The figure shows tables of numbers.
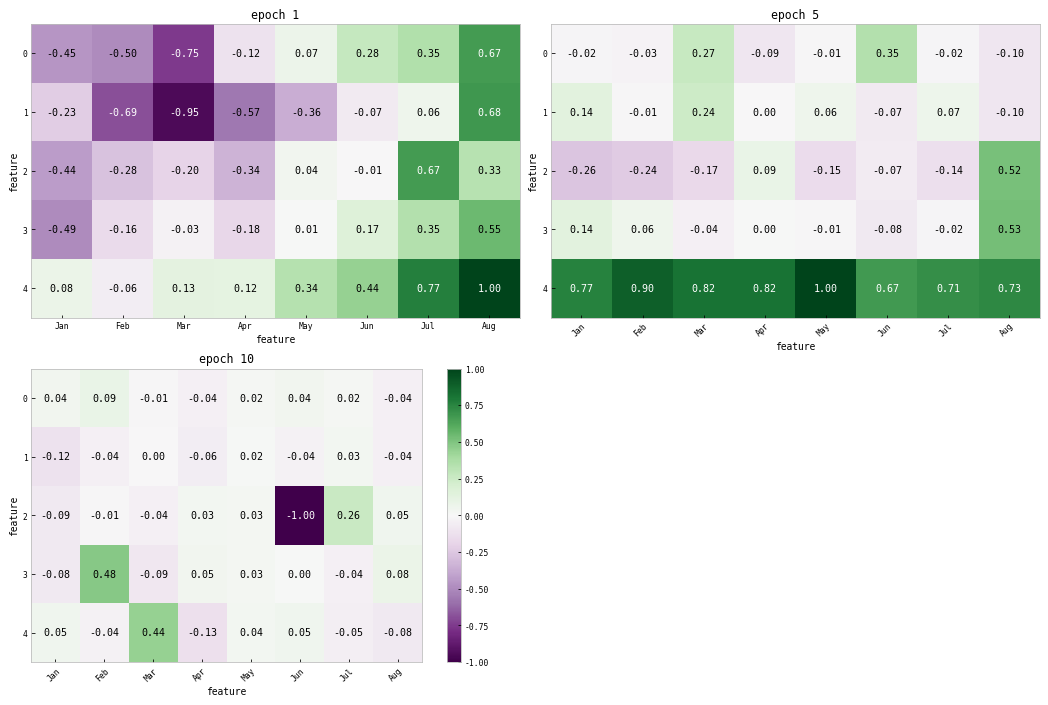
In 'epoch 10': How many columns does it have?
8
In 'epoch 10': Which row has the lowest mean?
2
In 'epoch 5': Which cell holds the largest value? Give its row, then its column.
4, May
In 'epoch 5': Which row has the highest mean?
4
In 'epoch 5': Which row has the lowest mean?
2
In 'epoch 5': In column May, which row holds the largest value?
4
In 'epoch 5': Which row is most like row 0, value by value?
1
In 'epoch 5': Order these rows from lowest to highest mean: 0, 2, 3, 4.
2, 0, 3, 4
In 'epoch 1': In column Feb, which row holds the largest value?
4
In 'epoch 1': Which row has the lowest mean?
1
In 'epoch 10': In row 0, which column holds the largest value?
Feb
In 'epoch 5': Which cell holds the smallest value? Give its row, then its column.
2, Jan
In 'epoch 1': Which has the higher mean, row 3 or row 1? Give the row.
3
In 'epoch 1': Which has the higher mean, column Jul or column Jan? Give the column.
Jul
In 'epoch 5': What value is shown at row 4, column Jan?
0.77
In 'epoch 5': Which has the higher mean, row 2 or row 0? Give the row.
0
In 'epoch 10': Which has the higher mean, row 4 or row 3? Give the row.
3
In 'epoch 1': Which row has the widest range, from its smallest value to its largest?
1
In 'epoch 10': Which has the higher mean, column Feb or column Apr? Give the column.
Feb
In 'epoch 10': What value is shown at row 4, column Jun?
0.05
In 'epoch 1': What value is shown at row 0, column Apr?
-0.12
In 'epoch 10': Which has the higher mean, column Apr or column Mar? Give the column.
Mar
